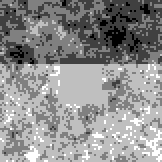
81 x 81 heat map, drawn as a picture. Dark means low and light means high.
Odd patch: calmer, in the centre. Seam: horizontal, 40% of the way down, the bottom part higher. Ninth with the lowest average: top right. Grain: blotchy. Calmest part: centre. Stripes: none.
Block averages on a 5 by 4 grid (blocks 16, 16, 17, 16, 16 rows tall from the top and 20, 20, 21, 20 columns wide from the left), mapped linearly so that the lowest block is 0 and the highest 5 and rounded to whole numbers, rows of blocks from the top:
1 1 0 0 | 1 2 0 0 | 4 5 4 4 | 4 4 4 4 | 4 4 5 5
